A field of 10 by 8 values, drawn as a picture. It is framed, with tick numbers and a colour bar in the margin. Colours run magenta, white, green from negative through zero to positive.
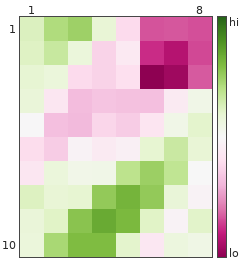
Odd patch: lower, in the top right. Mirror symmetry: none. Ninth with the highest average: bottom middle. Ninth with the lowest average: top right. Grain: diagonal, up to the right.
